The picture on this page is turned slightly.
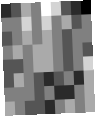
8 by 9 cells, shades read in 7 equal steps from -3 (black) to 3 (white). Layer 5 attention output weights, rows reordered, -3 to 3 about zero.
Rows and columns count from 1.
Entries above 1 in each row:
2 2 0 0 1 0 0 0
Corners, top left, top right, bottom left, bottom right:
-2 -3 1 1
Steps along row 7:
same same down up down same up up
